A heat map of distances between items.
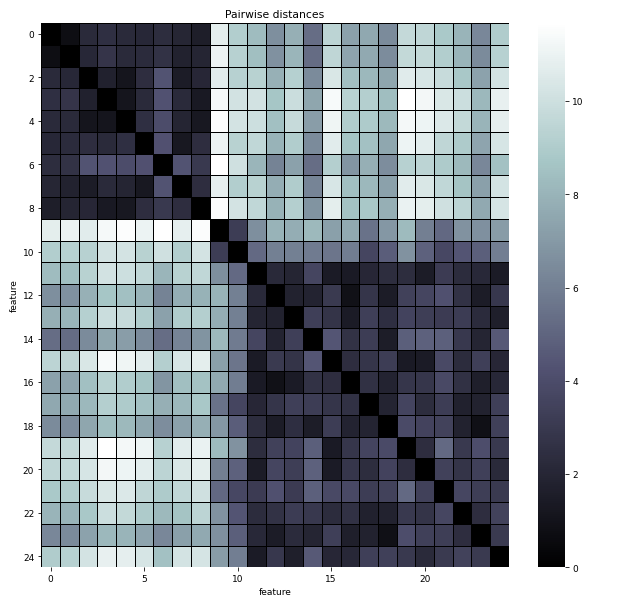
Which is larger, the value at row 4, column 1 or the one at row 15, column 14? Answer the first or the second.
the second
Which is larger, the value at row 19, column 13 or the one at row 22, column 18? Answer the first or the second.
the first
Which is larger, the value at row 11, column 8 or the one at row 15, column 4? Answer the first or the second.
the second
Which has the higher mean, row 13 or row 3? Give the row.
3
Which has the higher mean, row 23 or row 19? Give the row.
19
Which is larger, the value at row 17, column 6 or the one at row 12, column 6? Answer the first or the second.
the first
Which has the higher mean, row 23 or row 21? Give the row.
21
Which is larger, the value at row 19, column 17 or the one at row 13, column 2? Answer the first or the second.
the second
